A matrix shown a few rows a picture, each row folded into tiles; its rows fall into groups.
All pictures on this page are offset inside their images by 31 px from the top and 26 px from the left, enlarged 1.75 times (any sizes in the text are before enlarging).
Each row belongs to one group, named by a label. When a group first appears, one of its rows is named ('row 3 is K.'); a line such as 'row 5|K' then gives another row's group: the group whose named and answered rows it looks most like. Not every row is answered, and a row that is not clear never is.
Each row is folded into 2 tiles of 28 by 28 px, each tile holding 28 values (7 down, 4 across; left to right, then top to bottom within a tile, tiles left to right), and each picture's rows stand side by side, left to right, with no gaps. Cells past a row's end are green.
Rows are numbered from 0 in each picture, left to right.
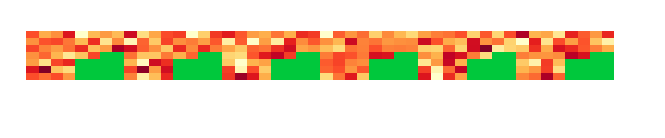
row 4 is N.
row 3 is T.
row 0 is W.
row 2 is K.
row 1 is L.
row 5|K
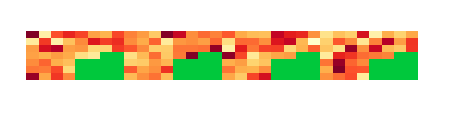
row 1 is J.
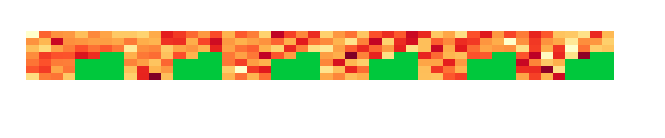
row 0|T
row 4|K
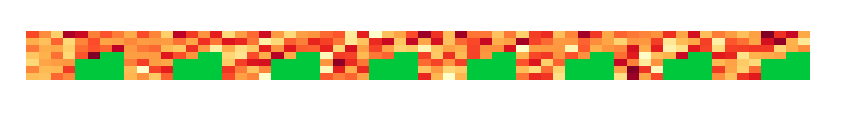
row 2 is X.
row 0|J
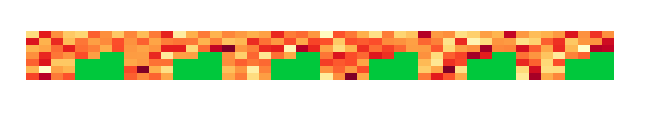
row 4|K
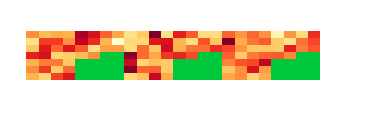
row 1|T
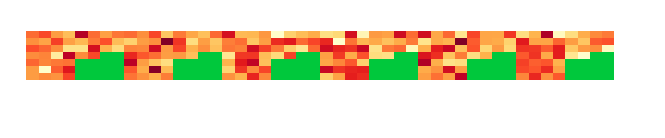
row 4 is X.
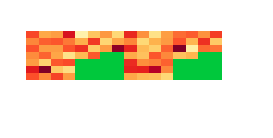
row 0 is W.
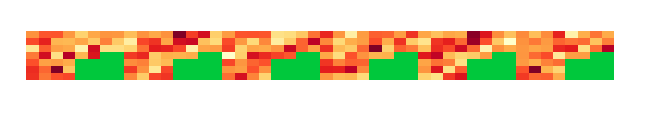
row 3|L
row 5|W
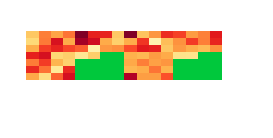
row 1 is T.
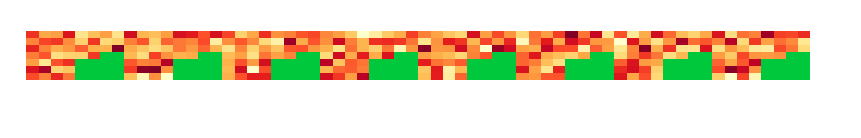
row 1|L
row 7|L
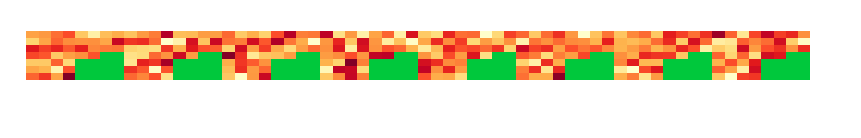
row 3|K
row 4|X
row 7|J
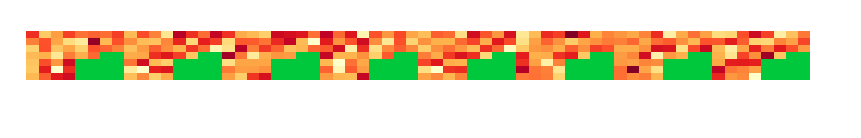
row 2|K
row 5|T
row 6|W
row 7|X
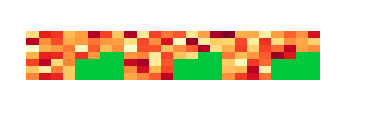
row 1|X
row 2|K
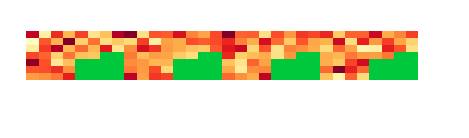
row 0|X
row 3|L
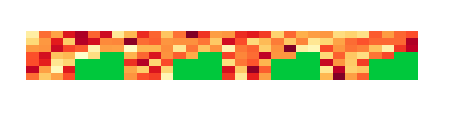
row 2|N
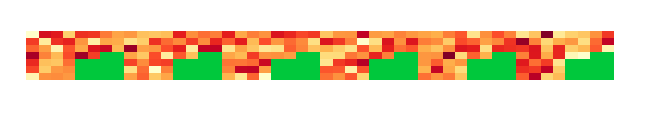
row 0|T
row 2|L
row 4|W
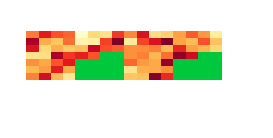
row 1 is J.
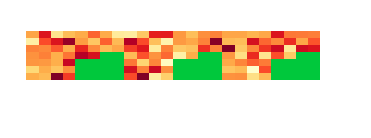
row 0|J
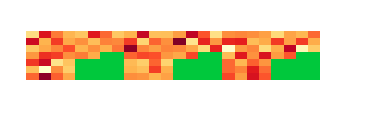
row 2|N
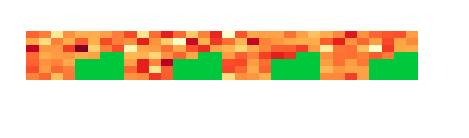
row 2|T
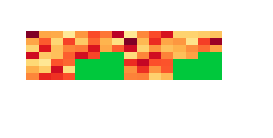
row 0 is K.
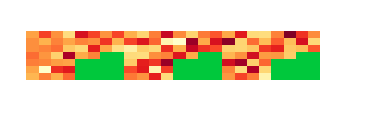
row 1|X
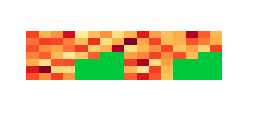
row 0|W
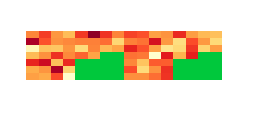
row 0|L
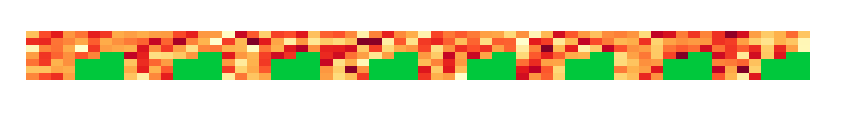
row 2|T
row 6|J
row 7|N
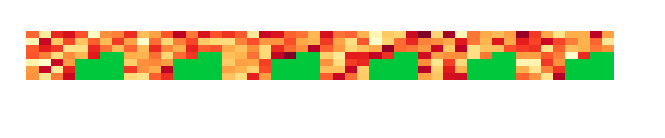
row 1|J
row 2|J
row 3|K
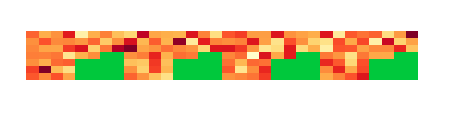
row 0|W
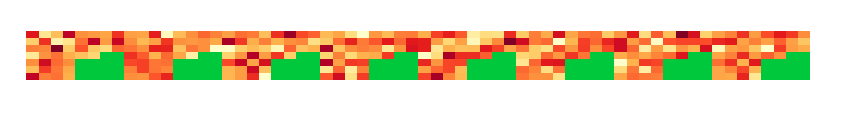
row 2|L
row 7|L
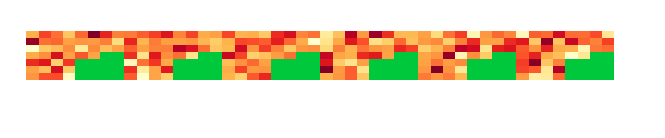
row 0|L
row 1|N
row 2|K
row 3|T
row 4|W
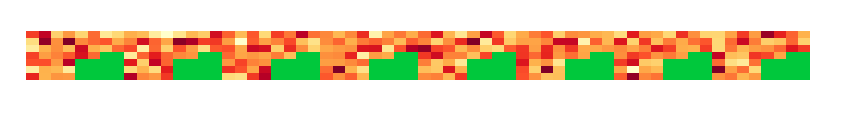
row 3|W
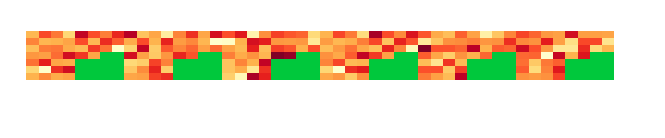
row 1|K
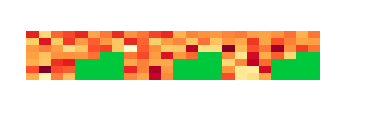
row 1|N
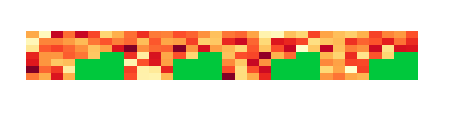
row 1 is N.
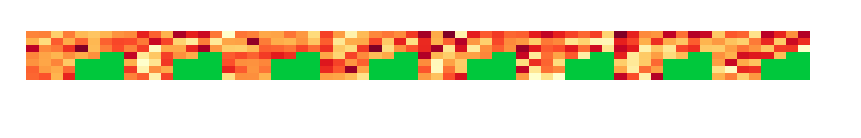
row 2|T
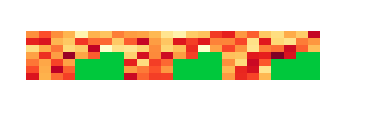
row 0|N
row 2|K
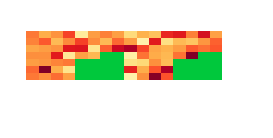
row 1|J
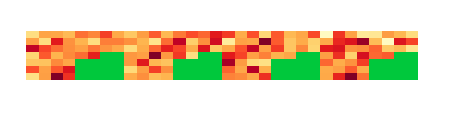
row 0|J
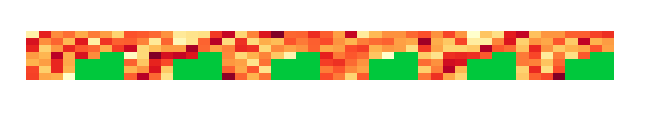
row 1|K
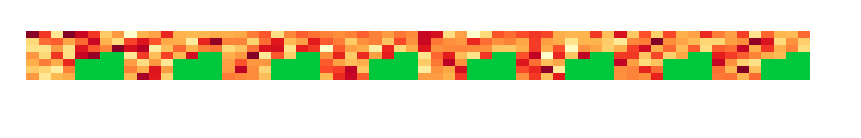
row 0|J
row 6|X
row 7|X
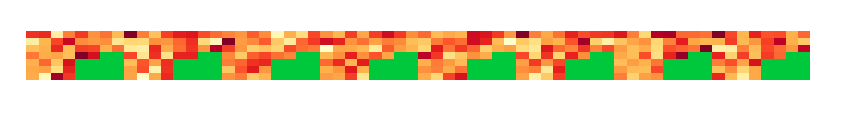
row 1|J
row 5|J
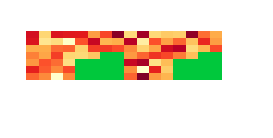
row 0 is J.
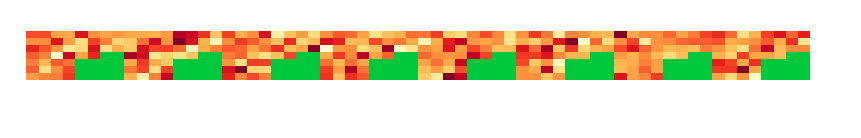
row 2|W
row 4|J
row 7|L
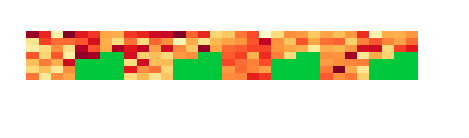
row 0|J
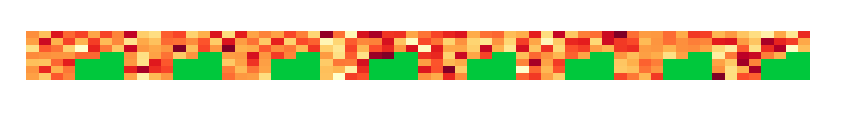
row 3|J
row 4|N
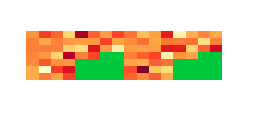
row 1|W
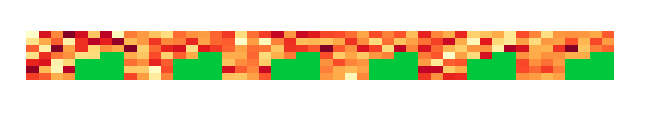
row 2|J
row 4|W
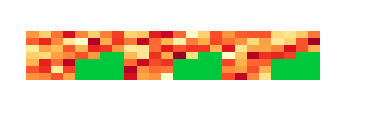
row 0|X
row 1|X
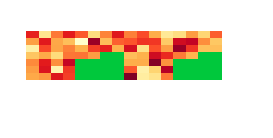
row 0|X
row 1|N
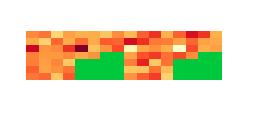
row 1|L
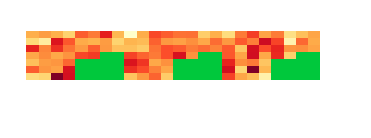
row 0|J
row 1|T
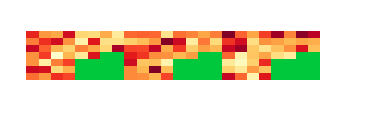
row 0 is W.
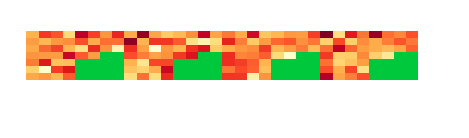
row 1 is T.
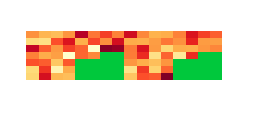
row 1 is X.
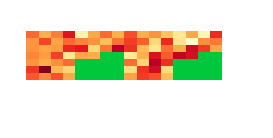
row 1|K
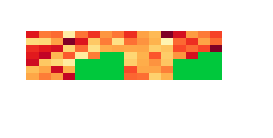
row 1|J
